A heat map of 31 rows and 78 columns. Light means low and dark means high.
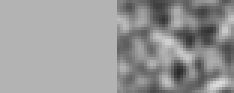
It is made of 1 by 2 panels. Panel 1,1: low, flat. Panel 1,2: middling, blotchy, strong in contrast.
